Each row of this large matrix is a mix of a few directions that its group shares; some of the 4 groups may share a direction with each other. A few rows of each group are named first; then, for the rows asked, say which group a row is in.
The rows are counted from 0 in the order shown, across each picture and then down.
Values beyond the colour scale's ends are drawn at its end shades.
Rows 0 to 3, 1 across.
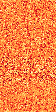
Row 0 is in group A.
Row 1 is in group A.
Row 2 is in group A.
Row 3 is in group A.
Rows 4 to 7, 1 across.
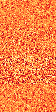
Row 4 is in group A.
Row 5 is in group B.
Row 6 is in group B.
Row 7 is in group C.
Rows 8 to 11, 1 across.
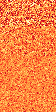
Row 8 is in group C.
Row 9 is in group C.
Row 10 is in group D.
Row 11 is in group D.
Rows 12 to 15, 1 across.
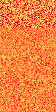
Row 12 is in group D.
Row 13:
B
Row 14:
A
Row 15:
B
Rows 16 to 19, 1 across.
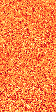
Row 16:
C
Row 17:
A
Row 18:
D
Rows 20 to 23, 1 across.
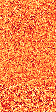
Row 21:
B
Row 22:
C
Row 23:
C
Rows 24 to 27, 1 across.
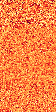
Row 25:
C
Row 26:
A
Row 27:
D
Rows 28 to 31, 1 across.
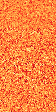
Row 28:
A
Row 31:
D
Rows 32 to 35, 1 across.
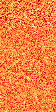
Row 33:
B
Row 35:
A
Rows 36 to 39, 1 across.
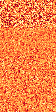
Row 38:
B
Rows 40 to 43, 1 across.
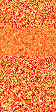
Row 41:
C
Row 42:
B
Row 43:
C
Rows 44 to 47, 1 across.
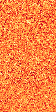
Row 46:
D
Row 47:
D
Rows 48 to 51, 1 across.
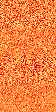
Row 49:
D
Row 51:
B
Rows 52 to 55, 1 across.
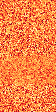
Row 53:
D
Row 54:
C
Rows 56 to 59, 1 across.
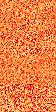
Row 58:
B
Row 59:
B
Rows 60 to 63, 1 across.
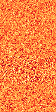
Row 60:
B
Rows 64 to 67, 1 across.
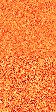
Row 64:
B
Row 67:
D
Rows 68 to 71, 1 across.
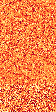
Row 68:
C
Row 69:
D
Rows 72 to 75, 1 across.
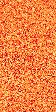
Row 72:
C
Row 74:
B
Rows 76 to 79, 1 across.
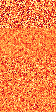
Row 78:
A
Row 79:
B
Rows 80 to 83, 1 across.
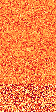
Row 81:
C
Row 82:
B
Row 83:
B
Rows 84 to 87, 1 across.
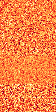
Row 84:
C
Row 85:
B
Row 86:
B
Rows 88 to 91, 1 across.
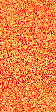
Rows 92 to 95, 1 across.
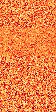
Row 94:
D
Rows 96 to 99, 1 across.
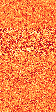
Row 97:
C
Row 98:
D
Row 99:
D
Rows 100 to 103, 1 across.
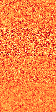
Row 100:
C
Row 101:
A
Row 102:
B
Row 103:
C
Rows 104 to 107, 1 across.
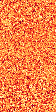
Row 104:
C
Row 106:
C
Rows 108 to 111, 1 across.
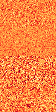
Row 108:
B
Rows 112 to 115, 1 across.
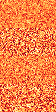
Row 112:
C
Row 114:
B
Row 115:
C
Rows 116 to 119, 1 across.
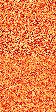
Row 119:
C
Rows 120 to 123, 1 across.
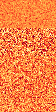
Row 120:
A
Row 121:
C
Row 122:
C
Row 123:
B
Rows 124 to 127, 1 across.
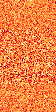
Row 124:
B
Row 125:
C
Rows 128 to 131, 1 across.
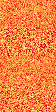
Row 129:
A
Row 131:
D
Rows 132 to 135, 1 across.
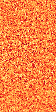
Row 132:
A
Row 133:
A
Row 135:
A
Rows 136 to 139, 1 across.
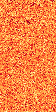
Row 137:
D
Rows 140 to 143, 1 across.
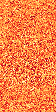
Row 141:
A
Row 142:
B
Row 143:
C
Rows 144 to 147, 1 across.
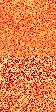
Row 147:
D
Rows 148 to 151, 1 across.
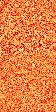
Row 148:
C
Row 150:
C
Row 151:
A
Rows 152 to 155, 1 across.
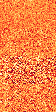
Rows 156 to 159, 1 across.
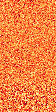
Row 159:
A
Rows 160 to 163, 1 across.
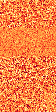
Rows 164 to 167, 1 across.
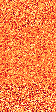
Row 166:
D
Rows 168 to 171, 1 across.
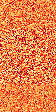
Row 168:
C
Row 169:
A
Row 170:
D
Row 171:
D
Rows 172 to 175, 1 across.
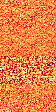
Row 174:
A
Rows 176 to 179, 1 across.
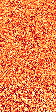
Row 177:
A
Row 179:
C
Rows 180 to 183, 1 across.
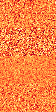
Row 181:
D
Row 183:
B
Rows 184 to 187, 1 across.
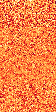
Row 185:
D
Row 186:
C
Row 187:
A
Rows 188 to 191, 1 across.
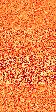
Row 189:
B
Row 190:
A
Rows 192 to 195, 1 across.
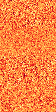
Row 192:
B
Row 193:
B
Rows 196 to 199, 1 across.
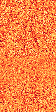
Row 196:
D
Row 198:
B
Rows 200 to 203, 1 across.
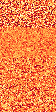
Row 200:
D
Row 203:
C
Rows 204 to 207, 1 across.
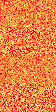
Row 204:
A
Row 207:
B
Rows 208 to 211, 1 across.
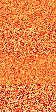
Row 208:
D
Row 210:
B
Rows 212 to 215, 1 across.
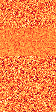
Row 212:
B
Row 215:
D
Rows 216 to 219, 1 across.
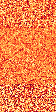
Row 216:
A
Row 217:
C
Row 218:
C
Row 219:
B
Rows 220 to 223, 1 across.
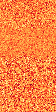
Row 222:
A
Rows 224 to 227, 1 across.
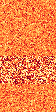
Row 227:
D
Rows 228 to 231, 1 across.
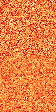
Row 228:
C
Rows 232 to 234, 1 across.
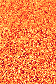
